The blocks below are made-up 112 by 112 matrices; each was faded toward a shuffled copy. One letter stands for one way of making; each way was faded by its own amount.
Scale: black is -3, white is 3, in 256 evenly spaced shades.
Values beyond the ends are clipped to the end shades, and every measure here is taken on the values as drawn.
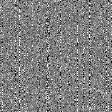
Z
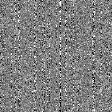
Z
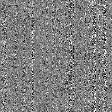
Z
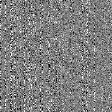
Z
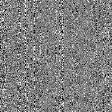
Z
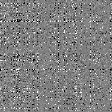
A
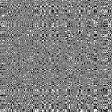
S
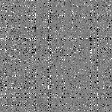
A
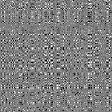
S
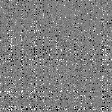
A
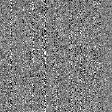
Z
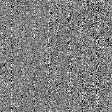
Z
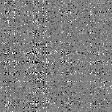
A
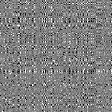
S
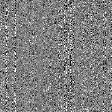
Z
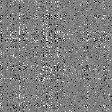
A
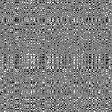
S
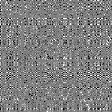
S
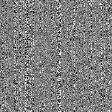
Z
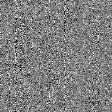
Z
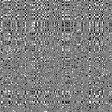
S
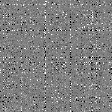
A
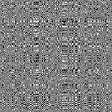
S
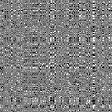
S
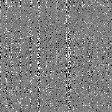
A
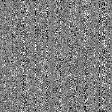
Z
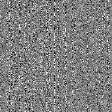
Z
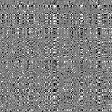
S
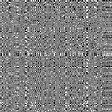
S
